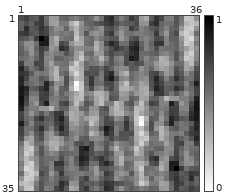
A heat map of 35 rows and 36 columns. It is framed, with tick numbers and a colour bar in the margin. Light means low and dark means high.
Symmetry: a half turn. Stripes: upright, repeating 8 times. Grain: streaks running down. Seam: none.
